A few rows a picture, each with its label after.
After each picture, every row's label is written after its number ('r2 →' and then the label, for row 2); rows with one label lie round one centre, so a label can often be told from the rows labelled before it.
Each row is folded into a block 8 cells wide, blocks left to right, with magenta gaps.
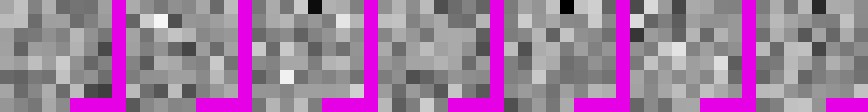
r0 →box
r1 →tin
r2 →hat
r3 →box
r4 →hat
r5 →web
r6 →hat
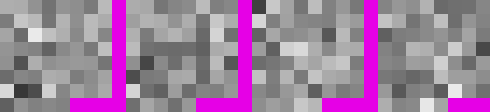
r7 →tin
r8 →tin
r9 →web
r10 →box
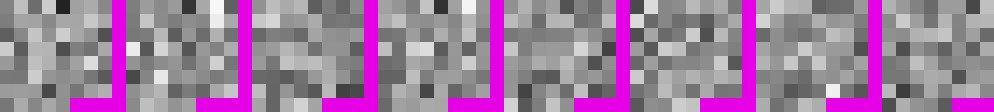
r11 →hat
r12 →hat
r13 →box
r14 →hat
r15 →box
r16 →web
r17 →box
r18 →tin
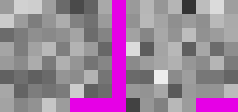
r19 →box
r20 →hat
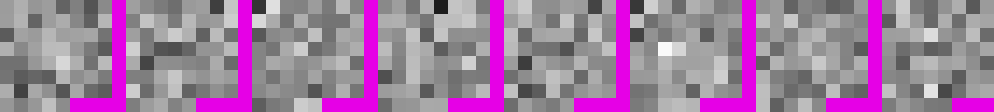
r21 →box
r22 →tin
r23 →web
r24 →hat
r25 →tin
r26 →web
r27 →box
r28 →tin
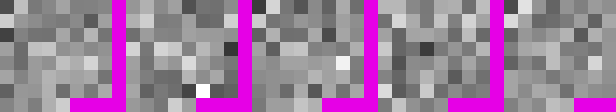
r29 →web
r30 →box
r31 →web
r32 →tin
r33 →web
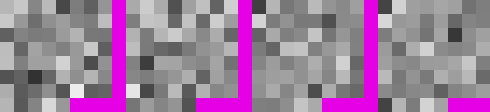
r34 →box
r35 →tin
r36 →web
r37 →web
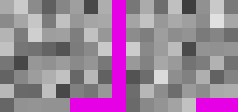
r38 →tin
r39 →hat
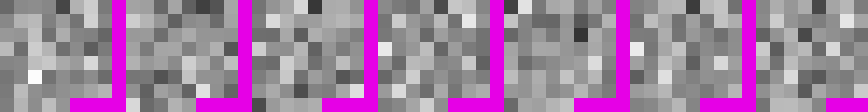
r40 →hat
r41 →box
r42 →hat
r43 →hat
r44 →web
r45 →hat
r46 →hat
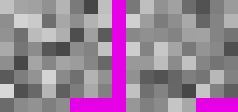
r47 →tin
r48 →box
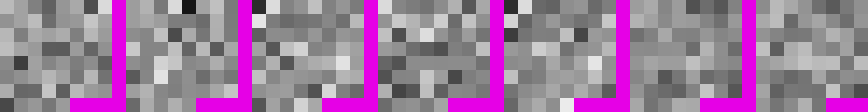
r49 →tin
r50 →hat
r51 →web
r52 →tin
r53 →web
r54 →box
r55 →box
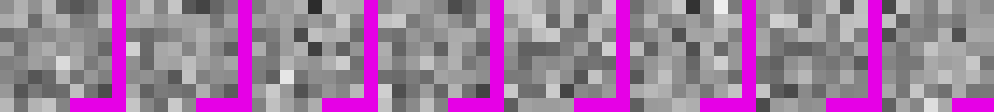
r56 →box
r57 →box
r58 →hat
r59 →box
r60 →tin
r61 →hat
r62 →tin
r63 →web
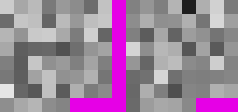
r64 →tin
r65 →hat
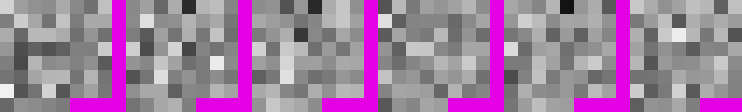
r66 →tin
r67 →hat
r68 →hat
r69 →web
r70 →hat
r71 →tin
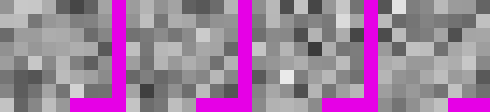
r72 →box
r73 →box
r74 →hat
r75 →web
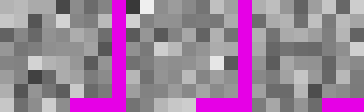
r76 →box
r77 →web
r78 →tin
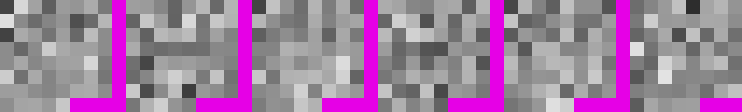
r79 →web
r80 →tin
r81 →web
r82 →tin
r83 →web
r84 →hat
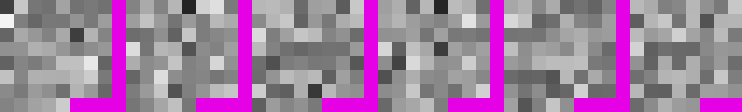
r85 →web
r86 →hat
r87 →tin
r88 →hat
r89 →box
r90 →tin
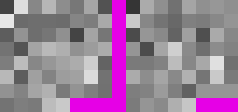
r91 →web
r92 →web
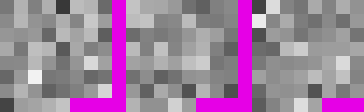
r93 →hat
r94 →box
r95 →web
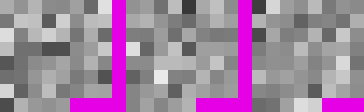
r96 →tin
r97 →hat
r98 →web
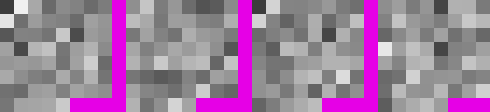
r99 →web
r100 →box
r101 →web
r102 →hat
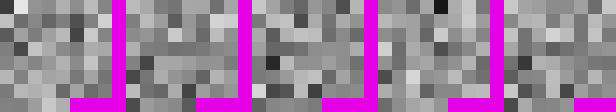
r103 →web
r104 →tin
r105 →tin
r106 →hat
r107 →tin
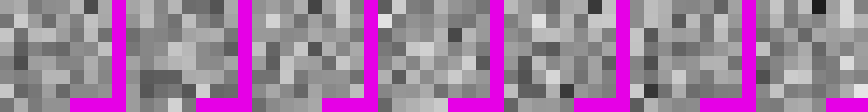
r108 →tin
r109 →box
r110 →hat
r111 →web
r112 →tin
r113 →tin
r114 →hat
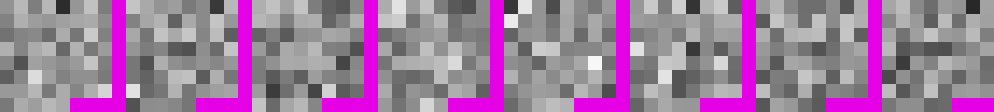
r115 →hat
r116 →tin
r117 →box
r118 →box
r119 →web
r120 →hat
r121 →tin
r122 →tin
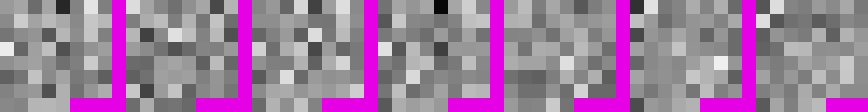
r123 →hat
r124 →tin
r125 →hat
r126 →hat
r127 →box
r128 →web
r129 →web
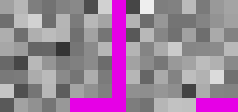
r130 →tin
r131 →web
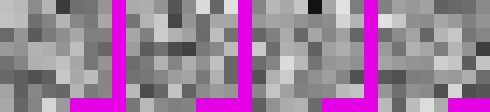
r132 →box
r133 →tin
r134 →hat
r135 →box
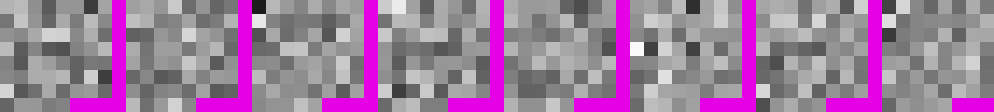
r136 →tin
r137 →box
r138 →web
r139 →tin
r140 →box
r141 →hat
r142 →tin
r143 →web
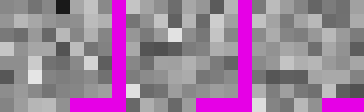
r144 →hat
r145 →tin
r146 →box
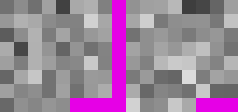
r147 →hat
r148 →box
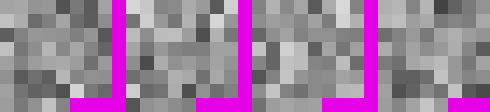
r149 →box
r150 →tin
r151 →hat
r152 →box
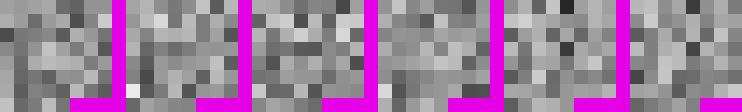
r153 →box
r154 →tin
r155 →tin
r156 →box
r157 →hat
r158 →hat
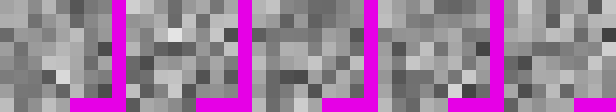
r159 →box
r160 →tin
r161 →box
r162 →box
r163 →tin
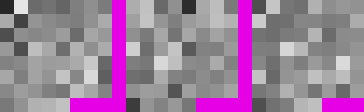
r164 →web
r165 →hat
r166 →web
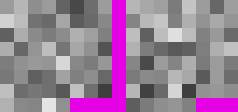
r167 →box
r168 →tin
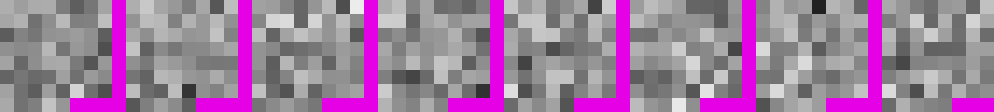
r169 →box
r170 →tin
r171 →tin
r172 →box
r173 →tin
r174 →box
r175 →hat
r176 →tin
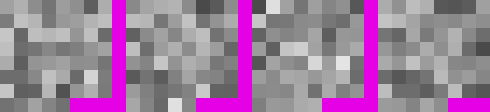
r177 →tin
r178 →box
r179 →web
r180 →box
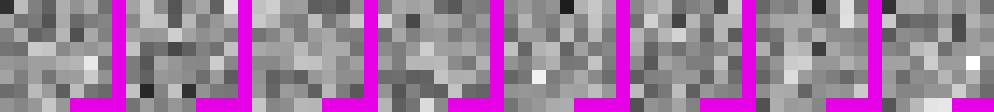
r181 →web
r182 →tin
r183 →box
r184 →box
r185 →hat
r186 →tin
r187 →hat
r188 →web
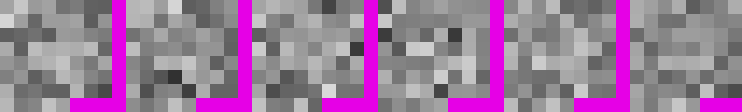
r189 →box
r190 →box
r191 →box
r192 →web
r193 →box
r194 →box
